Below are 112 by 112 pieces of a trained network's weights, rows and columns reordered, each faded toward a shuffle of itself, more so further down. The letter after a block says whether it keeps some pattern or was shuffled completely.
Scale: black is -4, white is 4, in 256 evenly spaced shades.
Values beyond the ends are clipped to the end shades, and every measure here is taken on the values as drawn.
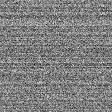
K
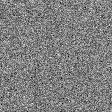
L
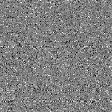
K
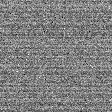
K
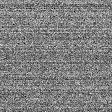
K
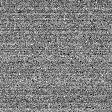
K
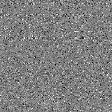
K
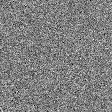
L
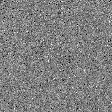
K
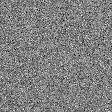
L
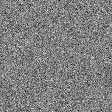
L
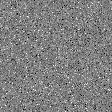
L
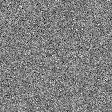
L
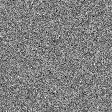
L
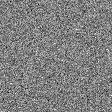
L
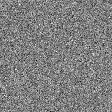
L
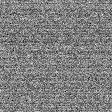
K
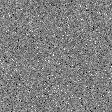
L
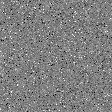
L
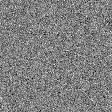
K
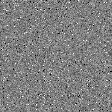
K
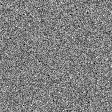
L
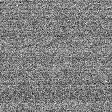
K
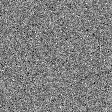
L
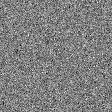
L
